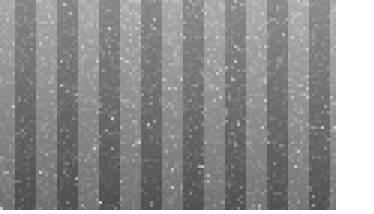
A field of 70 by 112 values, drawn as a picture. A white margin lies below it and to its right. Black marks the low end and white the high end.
On average the colour sits 50% of the way up the scale. Stripes running up and down repeat 8 times from left to right. There is an overall slope up to the top.
